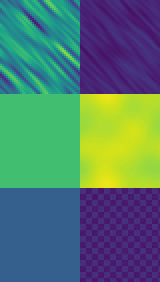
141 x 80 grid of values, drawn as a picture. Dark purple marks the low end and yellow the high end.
It is made of 3 by 2 panels. Panel 1,1: middling, slanting down to the right, strong in contrast. Panel 1,2: very low, slanting down to the right, faint in contrast. Panel 2,1: high, flat. Panel 2,2: very high, smooth, faint in contrast. Panel 3,1: low, flat. Panel 3,2: very low, checkered, faint in contrast.
